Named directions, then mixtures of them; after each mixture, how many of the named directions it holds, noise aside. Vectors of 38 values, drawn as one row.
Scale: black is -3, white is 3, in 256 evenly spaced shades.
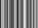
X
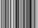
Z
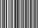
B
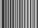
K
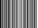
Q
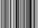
one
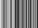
three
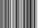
two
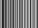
one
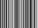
three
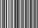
one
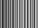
two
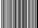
two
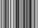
one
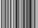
one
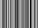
three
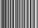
two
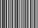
three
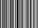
three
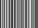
three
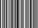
two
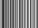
one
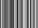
two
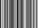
one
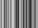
three
